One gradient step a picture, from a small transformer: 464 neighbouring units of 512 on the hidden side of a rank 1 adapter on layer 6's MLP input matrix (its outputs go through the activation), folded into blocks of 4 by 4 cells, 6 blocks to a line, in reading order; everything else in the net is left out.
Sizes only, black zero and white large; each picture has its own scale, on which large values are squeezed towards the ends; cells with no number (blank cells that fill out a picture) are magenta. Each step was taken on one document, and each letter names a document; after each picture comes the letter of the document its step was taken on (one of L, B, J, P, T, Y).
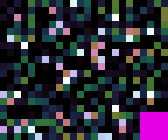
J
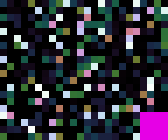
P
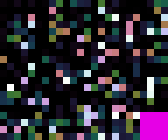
J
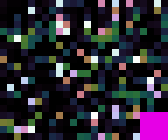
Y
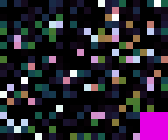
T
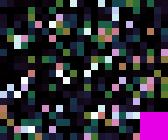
Y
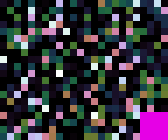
Y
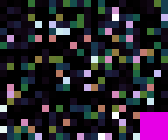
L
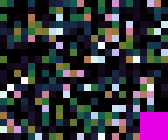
Y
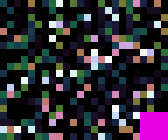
T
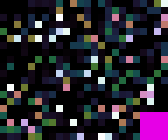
L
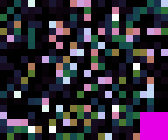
J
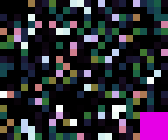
L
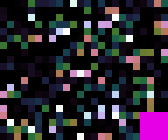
J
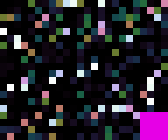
P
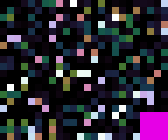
L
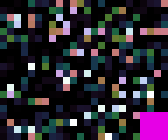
L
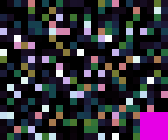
Y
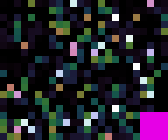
J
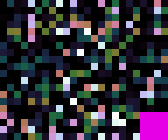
Y
